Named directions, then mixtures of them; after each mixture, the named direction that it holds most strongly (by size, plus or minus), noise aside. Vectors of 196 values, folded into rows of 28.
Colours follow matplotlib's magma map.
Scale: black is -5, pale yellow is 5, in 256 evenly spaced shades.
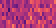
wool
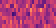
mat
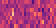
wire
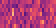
wire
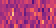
wire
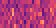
wire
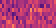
wool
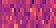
wire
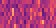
wire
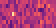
mat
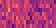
wool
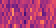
wire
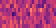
mat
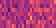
wool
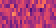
mat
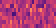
mat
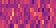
wire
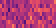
wool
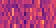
wire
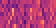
wire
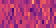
wire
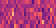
wire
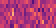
wire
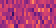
wire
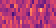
mat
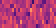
mat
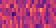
mat
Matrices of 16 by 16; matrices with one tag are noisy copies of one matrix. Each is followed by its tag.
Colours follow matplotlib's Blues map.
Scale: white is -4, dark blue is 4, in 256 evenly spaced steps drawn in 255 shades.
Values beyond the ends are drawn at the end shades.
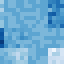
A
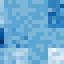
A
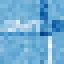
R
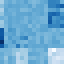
A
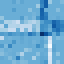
R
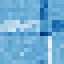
R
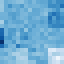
A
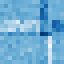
R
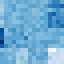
A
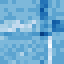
R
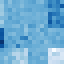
A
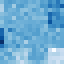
A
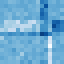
R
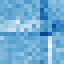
R
